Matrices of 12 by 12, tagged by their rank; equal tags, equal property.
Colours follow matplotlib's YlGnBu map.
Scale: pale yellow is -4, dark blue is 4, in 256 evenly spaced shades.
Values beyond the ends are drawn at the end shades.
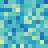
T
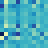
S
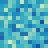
T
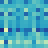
S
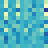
S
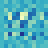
S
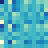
S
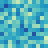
T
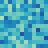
T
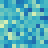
T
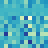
S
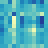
S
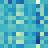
S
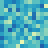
T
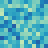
T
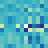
S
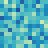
T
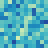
T
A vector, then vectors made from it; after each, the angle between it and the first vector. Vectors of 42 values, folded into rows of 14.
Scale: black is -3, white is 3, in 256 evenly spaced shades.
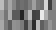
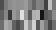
nearly opposite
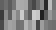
nearly opposite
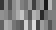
nearly opposite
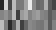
orthogonal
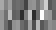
nearly parallel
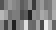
orthogonal
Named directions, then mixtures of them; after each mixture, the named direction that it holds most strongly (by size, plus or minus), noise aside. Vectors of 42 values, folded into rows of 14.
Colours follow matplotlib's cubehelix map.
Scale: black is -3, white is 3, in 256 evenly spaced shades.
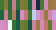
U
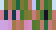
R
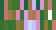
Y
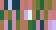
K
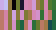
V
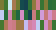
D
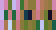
K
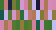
D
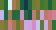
D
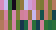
V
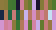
U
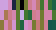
V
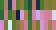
U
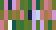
U
